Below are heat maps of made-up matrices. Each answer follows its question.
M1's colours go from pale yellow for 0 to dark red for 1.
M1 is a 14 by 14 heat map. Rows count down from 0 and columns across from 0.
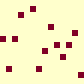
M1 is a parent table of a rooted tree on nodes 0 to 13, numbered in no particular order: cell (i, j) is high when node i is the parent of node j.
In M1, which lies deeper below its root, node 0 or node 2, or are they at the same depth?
the same depth
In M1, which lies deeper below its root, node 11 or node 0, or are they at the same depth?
node 0
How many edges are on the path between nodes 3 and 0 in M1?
3
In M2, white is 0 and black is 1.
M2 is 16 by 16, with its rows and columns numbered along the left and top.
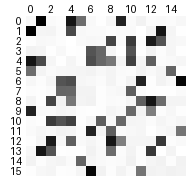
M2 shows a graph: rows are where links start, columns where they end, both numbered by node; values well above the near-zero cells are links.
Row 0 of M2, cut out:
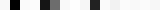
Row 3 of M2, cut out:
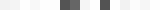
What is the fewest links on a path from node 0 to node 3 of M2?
3
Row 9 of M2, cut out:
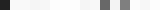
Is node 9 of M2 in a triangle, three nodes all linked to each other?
no
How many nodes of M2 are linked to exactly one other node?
1
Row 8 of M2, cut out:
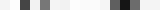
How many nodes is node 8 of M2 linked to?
5
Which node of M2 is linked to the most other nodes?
node 4
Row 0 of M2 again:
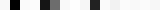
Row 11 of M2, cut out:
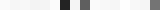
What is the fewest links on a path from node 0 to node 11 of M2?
3
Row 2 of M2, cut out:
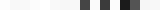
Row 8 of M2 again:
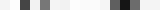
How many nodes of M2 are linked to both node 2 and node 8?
2
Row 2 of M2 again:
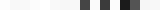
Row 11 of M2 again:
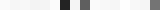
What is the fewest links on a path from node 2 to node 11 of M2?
2
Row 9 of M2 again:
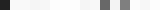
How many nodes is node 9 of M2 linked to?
3
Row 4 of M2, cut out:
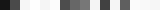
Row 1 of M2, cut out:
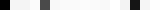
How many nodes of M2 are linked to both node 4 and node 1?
1
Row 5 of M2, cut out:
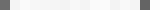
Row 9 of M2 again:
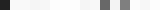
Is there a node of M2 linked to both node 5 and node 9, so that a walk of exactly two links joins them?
yes
